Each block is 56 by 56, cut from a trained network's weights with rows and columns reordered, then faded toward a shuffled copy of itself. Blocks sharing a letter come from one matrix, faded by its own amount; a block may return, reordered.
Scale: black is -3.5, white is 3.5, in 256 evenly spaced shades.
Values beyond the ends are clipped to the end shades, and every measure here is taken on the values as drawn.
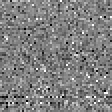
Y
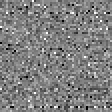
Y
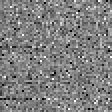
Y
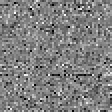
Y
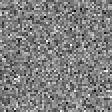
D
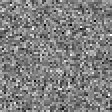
D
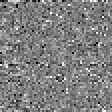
Y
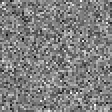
D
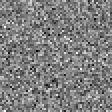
D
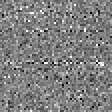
Y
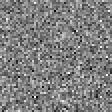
D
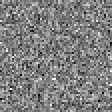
D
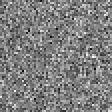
D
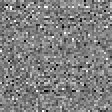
Y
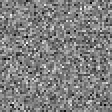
D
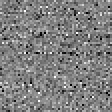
Y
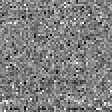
Y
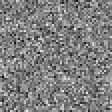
D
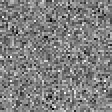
D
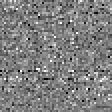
Y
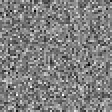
D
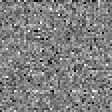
Y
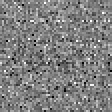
Y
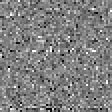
Y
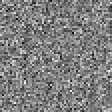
D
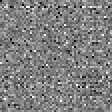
Y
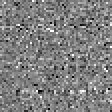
Y
